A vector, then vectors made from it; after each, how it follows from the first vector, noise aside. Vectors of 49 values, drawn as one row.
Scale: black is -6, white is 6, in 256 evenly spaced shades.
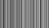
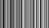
scaled up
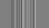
partly zeroed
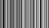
scaled up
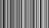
scaled up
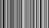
scaled up
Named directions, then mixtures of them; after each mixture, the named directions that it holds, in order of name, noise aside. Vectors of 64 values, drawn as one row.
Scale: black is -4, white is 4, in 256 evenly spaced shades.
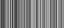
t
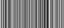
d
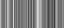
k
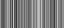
k, t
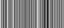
d, k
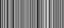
d, k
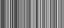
t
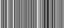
d, k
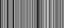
d, k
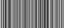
d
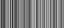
t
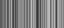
k, t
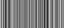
d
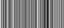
d, k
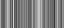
k, t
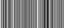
d, k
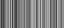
t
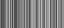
t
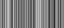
d, k
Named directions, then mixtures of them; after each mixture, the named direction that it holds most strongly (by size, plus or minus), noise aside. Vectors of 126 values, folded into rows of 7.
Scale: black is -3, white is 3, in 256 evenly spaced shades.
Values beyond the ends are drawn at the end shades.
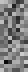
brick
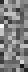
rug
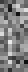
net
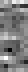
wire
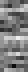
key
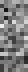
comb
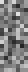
net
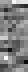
wire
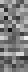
comb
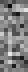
net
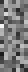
rug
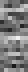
key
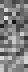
comb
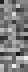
comb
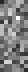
brick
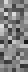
rug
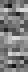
key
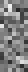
rug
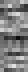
key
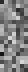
rug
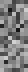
brick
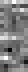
wire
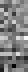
comb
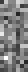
rug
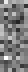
rug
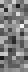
comb
